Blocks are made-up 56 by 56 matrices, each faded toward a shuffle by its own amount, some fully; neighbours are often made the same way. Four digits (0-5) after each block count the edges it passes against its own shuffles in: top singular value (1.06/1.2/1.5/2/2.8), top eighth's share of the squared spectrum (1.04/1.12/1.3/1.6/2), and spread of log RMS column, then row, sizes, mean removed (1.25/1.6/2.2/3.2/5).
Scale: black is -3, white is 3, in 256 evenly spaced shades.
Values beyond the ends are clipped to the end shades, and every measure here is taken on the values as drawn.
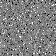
2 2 0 0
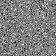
2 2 0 0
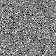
0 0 0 0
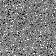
0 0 0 0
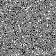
0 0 0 0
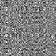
4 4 2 2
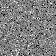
0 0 0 0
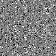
3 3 1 1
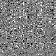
3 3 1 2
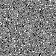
2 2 0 0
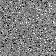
1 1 0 0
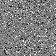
2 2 1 0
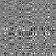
4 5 3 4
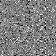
3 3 1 1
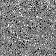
2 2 0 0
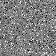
2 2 0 0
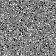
2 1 0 0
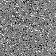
2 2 0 0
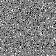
2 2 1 0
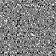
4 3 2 2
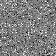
3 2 0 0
